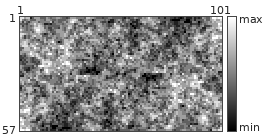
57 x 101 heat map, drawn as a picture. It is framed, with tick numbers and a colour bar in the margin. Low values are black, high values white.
Overall the values sit about 50% of the way up the scale. No overall slope runs across the table. No regular stripes run through it. A half turn leaves it unchanged. No row or column stands out. The texture is blotchy.
